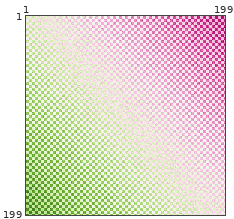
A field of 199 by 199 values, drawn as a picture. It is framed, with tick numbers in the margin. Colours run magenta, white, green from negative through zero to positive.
Neither half mirrors the other. The field climbs toward the bottom left. The ninth with the highest average is the bottom left. The top right is the ninth with the lowest average.
